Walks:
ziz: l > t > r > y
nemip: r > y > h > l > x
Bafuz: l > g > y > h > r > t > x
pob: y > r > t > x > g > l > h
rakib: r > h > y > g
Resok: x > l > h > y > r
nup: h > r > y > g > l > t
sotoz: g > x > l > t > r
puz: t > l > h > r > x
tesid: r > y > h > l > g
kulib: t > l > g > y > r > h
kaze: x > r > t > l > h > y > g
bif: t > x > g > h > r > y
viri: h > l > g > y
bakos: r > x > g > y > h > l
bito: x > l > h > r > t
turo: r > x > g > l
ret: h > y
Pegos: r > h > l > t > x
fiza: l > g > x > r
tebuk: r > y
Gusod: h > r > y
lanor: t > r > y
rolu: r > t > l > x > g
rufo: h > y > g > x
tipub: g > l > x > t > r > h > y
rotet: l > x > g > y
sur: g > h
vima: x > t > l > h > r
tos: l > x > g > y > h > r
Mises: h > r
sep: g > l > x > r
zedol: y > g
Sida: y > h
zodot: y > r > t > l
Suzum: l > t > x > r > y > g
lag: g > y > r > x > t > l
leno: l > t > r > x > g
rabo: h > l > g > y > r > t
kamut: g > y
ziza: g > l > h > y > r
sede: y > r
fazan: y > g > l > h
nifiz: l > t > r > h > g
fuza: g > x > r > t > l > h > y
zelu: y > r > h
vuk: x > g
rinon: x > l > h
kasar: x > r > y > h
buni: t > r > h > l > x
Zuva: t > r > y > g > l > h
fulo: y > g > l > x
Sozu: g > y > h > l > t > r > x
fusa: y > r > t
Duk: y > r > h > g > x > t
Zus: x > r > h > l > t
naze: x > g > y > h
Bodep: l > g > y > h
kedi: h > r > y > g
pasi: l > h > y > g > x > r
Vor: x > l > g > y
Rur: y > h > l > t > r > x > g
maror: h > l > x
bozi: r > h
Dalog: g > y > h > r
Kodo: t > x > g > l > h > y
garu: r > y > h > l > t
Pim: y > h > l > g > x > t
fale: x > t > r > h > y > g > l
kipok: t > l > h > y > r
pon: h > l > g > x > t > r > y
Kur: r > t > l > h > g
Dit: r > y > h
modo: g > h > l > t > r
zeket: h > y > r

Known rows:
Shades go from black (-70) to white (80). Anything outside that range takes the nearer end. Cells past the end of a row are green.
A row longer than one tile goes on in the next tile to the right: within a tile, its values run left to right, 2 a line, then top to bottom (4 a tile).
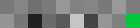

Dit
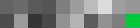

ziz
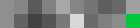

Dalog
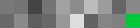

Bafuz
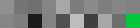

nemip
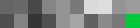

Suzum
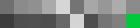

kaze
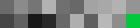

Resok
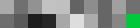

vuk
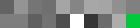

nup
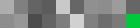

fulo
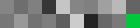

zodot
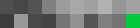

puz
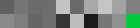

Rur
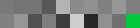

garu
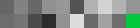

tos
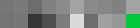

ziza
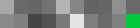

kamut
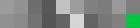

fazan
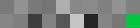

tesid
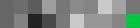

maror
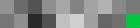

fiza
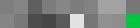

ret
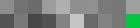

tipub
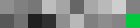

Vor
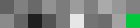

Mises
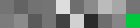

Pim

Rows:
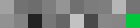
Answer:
tebuk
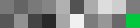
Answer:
rotet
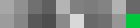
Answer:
zedol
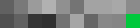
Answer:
bito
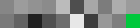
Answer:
bakos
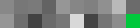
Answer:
sede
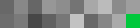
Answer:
pon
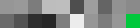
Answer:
naze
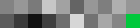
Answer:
kasar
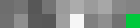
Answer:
Bodep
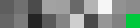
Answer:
pasi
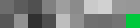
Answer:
leno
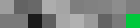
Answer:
sep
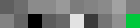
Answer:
bozi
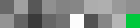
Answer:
kedi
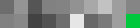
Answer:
viri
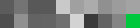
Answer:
Zuva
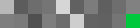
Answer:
lag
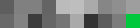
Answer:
Kur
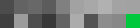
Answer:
kipok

